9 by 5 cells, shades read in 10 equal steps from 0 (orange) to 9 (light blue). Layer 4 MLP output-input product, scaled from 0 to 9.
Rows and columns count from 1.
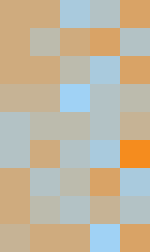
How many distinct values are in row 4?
4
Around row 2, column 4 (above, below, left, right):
7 8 4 7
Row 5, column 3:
6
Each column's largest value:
7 7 9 9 8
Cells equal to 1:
0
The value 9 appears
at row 4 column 3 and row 9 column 4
